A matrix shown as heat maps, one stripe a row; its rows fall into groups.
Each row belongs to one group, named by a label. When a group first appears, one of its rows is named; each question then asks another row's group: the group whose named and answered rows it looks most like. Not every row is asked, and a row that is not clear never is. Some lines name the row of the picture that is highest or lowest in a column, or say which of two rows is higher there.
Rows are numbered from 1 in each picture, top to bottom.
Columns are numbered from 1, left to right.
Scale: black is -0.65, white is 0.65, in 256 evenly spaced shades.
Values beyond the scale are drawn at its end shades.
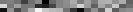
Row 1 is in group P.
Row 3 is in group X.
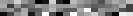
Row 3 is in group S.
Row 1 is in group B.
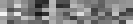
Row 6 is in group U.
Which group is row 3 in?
S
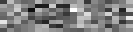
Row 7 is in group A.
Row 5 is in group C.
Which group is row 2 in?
B
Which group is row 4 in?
S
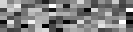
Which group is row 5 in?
A
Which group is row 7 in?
P
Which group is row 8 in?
A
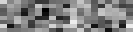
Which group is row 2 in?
S
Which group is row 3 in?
P
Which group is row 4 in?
P
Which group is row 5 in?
B
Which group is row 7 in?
U
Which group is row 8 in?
A
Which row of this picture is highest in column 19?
7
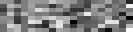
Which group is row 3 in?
X
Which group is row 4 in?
S
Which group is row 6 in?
X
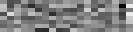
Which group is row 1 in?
U
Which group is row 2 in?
U
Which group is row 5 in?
U
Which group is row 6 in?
C
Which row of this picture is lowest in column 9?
8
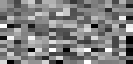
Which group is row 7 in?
U
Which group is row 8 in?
C
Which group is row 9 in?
B
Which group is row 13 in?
S
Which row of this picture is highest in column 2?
10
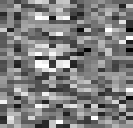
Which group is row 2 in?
U
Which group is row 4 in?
X
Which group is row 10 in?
C
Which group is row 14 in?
X
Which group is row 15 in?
B
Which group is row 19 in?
P
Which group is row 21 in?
S
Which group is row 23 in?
C
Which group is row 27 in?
A
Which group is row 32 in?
B
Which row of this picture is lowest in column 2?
8
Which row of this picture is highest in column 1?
26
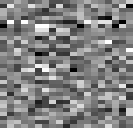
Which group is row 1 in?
C
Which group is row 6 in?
S
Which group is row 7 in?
X
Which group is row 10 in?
B
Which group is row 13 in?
C
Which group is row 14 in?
B
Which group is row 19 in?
B
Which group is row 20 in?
X
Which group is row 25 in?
P
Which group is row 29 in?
U
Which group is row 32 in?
S
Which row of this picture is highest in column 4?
6
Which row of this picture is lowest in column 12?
7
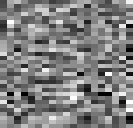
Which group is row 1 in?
C
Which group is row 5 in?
P
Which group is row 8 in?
X
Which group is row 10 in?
P
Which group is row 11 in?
B
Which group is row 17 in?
P
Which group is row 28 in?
C
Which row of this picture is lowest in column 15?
24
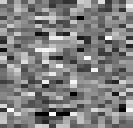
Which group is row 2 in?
C
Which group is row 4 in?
B
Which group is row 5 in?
X
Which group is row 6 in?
B
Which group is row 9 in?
B
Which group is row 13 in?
X
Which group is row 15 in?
A
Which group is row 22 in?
P
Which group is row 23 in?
C
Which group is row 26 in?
C
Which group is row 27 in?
U
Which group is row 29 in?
B
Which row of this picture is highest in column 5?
24
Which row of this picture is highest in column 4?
16
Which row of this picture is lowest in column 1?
13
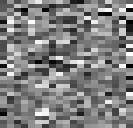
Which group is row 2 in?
C
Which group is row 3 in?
P
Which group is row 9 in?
P
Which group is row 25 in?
U
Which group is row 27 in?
S
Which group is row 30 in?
B
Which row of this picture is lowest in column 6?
16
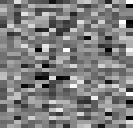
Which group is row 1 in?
C
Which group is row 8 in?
B
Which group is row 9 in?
A
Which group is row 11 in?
C
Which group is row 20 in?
B
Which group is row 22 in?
P
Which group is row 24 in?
C
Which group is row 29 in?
A
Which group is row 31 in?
C
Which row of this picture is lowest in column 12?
26
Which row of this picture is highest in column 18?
6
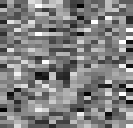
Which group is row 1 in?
X
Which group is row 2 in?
X
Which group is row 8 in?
C
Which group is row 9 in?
X
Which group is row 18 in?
C
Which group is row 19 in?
B
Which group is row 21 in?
S
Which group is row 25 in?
U
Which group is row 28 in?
X
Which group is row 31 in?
B
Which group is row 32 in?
C
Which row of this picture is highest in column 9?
1
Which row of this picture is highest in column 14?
6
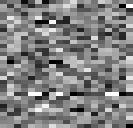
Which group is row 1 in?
P
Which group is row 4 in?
P
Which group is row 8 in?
X
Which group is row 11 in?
B
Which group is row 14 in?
P
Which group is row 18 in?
S
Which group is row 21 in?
A
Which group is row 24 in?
X
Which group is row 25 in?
B
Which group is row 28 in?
X
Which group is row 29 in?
U
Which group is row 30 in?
C
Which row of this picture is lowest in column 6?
6
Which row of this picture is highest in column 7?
27
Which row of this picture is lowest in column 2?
16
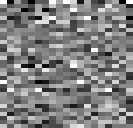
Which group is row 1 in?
U
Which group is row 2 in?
S
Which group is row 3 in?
P
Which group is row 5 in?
S
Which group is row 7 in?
P
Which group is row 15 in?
U
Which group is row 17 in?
P
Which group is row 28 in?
P
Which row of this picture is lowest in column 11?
27
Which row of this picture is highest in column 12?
21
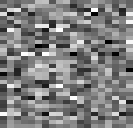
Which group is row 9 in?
P
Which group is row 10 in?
B
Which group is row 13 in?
U
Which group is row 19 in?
X
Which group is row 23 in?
X
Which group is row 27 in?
X
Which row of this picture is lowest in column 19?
18
